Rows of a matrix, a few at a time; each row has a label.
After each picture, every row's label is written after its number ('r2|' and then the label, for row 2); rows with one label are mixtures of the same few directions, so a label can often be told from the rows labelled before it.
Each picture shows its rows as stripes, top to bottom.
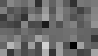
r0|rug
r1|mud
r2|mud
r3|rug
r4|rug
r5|rug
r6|rug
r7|mud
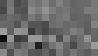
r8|mud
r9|mud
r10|mud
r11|rug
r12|mud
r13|mud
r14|rug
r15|mud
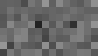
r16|mud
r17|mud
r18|rug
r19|rug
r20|mud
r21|mud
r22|mud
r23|mud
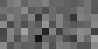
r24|rug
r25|mud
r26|rug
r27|mud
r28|mud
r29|rug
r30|mud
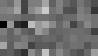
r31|rug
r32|rug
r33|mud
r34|mud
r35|rug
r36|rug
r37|mud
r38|mud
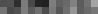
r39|rug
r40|rug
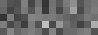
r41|rug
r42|rug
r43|mud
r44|mud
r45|mud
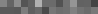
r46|rug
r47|rug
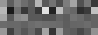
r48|rug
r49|mud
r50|mud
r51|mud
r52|mud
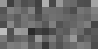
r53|mud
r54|rug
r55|rug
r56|mud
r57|mud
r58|rug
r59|mud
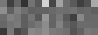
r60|mud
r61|mud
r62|rug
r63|rug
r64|mud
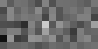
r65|mud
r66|mud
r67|mud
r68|mud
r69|rug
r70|mud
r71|rug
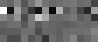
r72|rug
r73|mud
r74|rug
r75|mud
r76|rug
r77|rug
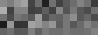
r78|mud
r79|mud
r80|rug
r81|mud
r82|mud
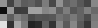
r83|mud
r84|mud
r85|mud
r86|mud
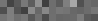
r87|rug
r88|mud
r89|mud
